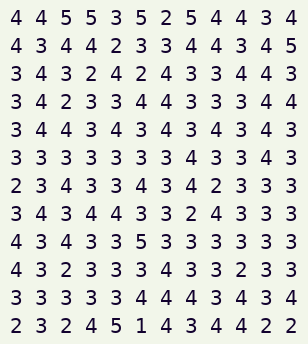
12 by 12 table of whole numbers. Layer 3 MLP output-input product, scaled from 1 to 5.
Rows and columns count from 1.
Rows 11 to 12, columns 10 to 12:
4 3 4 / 4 2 2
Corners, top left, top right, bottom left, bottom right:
4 4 2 2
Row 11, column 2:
3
